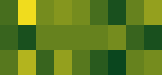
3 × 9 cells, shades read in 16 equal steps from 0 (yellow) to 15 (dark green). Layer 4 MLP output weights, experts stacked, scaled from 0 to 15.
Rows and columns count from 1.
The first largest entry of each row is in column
7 2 7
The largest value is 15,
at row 3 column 7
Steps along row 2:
up down same same same down up up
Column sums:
33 18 29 22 27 33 37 30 28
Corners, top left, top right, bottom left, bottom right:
11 6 10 8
